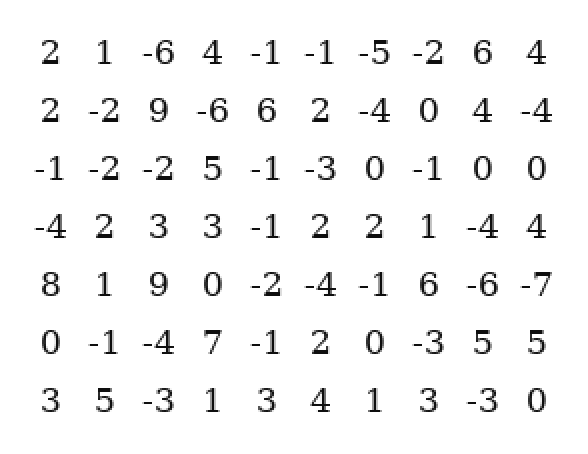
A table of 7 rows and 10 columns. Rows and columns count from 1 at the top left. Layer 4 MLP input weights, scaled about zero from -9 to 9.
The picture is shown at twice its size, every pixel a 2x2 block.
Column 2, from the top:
1 -2 -2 2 1 -1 5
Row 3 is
-1 -2 -2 5 -1 -3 0 -1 0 0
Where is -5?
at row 1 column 7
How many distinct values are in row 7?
6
